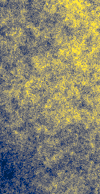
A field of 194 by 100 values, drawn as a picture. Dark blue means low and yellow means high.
The values follow a bell shape. No row or column stands out. The top right is the ninth with the highest average. The field is mottled with small blotches. The ninth with the lowest average is the bottom left. The field climbs toward the top right.
